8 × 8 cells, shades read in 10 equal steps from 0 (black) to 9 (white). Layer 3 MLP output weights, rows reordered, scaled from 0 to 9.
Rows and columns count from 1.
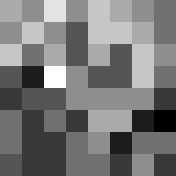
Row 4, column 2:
1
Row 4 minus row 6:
-1 -1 5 3 -3 -3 6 4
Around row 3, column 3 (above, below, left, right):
5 9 4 3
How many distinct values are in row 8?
4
